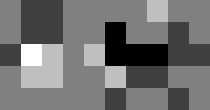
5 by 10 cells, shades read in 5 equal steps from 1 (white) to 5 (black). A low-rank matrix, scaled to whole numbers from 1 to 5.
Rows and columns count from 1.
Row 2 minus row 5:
0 1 1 0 0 1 0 0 0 0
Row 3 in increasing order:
1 2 2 3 4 4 4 5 5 5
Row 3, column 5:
2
